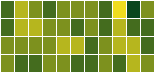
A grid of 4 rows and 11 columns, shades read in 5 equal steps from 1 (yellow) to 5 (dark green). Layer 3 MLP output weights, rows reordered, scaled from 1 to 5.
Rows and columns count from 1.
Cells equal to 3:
18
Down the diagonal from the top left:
4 2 3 3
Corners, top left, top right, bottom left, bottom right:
4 3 3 3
